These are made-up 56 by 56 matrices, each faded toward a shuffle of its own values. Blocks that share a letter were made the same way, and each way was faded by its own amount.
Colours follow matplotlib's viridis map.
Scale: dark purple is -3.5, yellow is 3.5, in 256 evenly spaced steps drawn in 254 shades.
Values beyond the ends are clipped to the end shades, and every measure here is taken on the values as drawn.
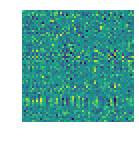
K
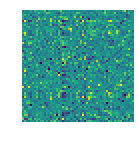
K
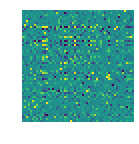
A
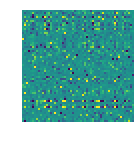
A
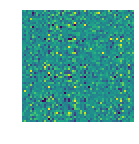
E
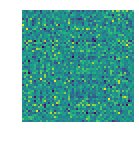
K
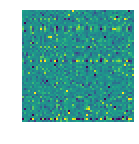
A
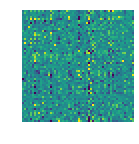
E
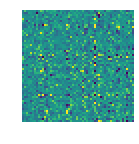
E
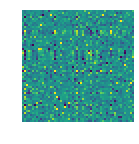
K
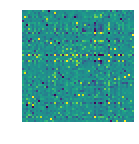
A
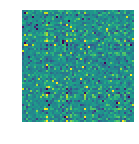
K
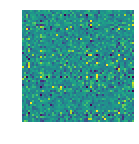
E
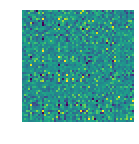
E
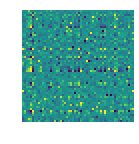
A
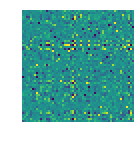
A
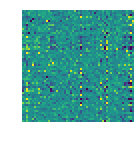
E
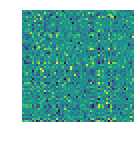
A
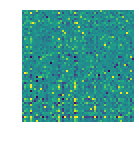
A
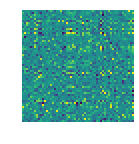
K
